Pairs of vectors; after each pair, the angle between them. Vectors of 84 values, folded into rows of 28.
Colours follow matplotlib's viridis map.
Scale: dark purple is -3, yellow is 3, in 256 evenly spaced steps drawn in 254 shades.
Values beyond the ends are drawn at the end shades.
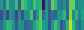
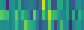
nearly opposite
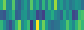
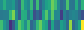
partly aligned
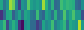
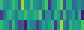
partly aligned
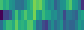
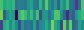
orthogonal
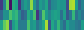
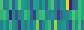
partly opposed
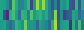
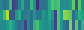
nearly opposite
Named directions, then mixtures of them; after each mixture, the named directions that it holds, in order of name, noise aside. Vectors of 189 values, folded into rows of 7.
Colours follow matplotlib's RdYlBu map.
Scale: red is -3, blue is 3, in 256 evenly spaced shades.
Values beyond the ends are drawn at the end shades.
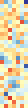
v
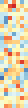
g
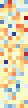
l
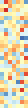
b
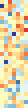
l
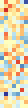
b, g, v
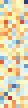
v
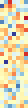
l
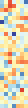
b, g, l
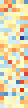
b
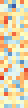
g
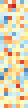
g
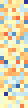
b, l, v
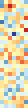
g, l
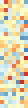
b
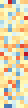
g, l, v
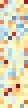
l, v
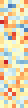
b, g, l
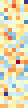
b, g, v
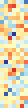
g, l, v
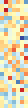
b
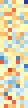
v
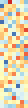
l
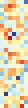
g, l, v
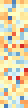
b, g, v
